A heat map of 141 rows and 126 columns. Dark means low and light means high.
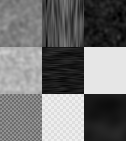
It is made of 3 by 3 panels. Panel 1,1: middling, blotchy, faint in contrast. Panel 1,2: low, streaked downward. Panel 1,3: very low, blotchy, faint in contrast. Panel 2,1: high, blotchy, faint in contrast. Panel 2,2: very low, streaked across, faint in contrast. Panel 2,3: very high, flat. Panel 3,1: middling, checkered. Panel 3,2: very high, checkered, faint in contrast. Panel 3,3: very low, smooth, faint in contrast.
